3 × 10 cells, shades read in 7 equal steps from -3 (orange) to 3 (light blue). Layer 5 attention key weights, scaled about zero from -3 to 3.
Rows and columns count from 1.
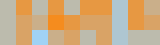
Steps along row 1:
down up down up down same up down up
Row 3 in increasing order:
-1 -1 -1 0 1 1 1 1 2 3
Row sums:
-5 -8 6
